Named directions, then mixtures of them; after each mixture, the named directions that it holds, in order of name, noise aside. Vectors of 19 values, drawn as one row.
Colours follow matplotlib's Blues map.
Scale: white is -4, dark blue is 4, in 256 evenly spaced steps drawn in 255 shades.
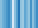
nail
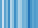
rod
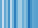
rod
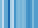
nail, rod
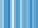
nail, rod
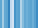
nail, rod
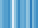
nail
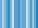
nail, rod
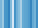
nail, rod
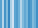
nail, rod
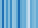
nail, rod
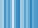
nail, rod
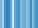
nail, rod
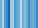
nail, rod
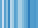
rod
